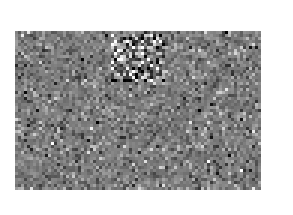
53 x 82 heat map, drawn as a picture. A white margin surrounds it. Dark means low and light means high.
There are no regular stripes. In the top middle lies a patch that is rougher than the rest. The texture is fine-grained noise. No row or column stands out. The top middle is the roughest part. The halves do not mirror each other.
